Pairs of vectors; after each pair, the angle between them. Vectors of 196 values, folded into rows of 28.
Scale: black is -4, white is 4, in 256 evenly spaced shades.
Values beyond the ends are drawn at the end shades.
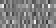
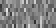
partly opposed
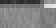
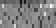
partly aligned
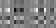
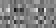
nearly parallel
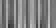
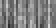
nearly parallel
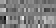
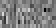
partly aligned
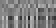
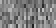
partly opposed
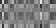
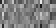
nearly parallel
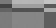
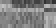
nearly opposite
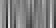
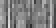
nearly parallel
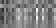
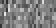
partly aligned
